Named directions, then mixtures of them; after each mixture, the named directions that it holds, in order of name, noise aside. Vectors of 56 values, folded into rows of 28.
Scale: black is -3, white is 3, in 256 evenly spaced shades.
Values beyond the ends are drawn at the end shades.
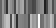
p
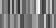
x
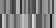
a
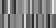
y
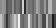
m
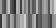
a, y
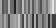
m, y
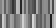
a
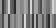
y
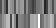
p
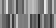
p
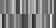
a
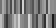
m, x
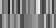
x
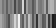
m, y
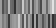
m, y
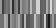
x, y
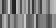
a, y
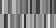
x, y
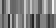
p, y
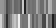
m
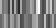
x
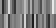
y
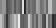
m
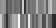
m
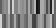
a, x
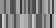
a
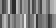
a, y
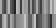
a, y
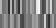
x
